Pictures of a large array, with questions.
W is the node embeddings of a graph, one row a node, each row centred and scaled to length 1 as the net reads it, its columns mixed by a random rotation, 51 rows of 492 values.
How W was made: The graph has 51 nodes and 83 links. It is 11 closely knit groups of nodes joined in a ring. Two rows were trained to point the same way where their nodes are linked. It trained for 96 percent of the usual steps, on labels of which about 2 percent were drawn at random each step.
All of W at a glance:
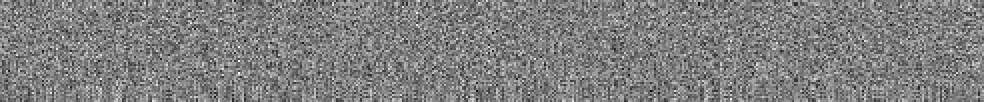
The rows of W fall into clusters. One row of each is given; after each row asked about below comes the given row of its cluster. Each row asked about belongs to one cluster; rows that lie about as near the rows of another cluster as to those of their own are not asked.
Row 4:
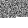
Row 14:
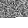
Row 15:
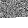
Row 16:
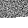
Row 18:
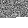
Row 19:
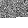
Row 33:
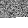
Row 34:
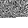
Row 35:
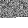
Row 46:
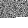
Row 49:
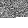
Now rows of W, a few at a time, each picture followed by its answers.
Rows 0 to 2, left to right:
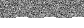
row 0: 4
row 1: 18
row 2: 18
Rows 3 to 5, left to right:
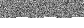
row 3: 19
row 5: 34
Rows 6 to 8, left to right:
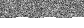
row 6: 14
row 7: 35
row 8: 18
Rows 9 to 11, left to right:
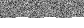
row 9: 34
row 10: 35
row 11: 33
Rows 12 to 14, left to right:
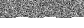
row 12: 14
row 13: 4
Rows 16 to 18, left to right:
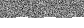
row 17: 33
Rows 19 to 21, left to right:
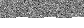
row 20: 49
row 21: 18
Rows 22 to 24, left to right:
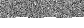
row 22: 4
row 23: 15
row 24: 19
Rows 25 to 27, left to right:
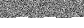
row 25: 16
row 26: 4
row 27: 14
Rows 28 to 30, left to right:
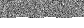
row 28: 46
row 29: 19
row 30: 15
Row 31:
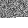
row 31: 35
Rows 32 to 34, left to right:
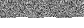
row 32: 34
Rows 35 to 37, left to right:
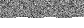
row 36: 15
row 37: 34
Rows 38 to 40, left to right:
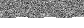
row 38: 35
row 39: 18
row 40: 16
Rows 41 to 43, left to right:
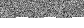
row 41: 49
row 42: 16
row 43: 46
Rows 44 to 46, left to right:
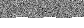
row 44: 46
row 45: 49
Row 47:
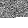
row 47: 49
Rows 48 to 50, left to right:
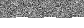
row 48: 33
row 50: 49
